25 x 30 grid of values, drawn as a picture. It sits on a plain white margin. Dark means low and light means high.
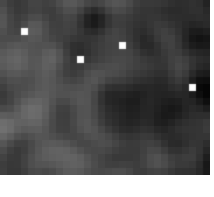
There are four isolated cells, each far higher than the cells round it. The field climbs toward the left. The values are skewed, with a long tail toward high values.
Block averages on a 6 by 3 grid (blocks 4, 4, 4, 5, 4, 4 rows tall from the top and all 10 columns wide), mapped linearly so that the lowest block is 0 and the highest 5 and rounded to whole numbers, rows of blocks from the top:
321 | 531 | 541 | 520 | 531 | 442
